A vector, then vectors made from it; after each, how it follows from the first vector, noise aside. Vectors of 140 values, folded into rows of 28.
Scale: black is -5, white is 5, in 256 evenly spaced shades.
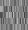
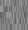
shrunk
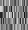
scaled up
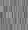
shrunk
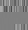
partly zeroed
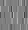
partly zeroed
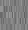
shrunk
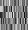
scaled up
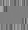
partly zeroed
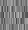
reversed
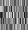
scaled up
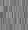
shrunk
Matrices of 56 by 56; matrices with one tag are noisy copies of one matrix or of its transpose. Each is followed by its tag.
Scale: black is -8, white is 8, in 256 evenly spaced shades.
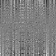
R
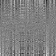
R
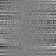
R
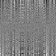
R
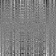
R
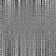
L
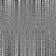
L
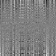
R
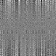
L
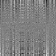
R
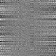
L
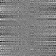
L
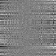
R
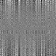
L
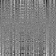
R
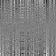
R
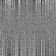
L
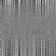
L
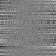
R
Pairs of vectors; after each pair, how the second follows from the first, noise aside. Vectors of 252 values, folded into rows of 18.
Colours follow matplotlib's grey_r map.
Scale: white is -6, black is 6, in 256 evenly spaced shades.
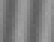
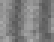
wrapped around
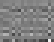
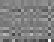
copied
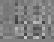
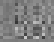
copied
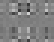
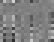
wrapped around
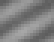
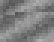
wrapped around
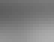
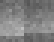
wrapped around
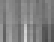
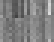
wrapped around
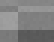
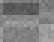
wrapped around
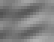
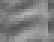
wrapped around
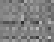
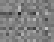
wrapped around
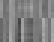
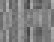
wrapped around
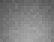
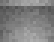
wrapped around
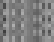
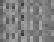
wrapped around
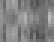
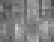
wrapped around
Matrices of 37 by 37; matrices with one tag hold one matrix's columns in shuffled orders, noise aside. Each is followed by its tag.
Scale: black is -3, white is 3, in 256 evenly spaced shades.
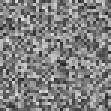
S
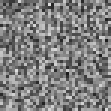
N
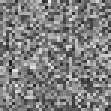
S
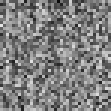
N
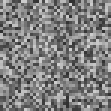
S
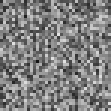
N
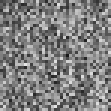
N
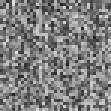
N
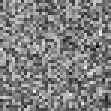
S
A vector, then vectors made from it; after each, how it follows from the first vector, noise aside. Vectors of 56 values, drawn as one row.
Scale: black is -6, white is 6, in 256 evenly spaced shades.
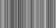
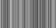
reversed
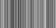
copied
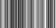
scaled up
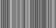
reversed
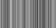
reversed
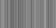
shrunk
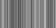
copied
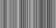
wrapped around
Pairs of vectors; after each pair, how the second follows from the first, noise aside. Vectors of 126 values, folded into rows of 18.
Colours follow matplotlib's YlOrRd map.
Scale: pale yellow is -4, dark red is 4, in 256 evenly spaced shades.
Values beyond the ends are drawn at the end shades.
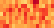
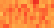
shrunk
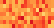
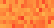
shrunk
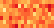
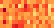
sign-scrambled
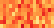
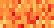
sign-scrambled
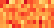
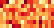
scaled up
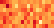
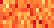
sign-scrambled
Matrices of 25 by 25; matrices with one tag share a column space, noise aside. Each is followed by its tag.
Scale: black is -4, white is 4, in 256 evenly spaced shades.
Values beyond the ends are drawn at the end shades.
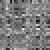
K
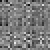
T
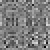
T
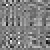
T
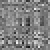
T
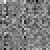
K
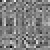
T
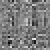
T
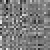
K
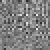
K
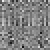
T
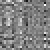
T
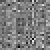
T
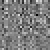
K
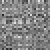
K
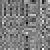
K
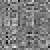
T
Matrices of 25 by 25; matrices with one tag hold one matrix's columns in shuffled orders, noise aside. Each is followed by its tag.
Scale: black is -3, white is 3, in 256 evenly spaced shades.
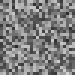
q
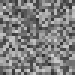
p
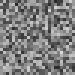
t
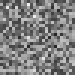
p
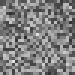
p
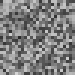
q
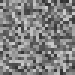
t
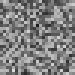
p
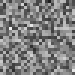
t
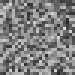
p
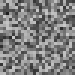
t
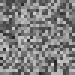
p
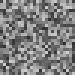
q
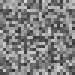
q
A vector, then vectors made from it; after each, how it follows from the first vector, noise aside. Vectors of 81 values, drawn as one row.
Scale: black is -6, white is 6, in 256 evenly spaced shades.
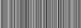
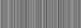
shrunk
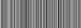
copied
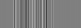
partly zeroed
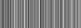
wrapped around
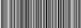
scaled up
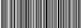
scaled up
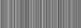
shrunk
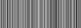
wrapped around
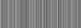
shrunk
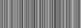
reversed
